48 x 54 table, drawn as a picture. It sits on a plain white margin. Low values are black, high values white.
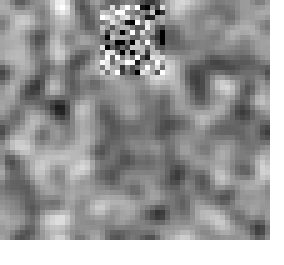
Slope: none. Mirror symmetry: none. Grain: blotchy. Stripes: none. Odd patch: rougher, in the top middle. Roughest part: top middle.
